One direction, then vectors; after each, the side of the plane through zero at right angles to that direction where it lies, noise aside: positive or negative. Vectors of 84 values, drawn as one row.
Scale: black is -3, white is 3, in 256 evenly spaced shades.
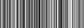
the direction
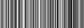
negative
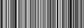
negative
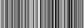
negative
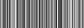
positive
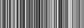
positive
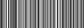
negative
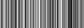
negative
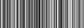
positive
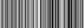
negative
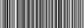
positive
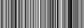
negative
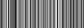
negative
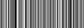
negative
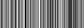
negative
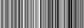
negative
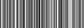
positive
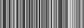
positive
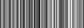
positive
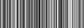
positive
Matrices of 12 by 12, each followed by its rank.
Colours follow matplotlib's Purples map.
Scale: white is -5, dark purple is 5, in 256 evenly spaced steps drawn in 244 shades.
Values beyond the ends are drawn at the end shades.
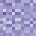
two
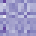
two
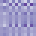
one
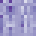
two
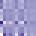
one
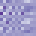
two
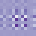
one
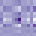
one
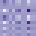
one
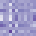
two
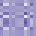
one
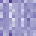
two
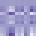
one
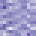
two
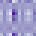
one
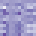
two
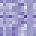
two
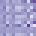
two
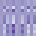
one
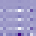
one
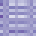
one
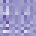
two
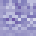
two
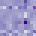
two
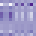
one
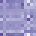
two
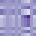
one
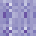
two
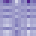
one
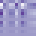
one
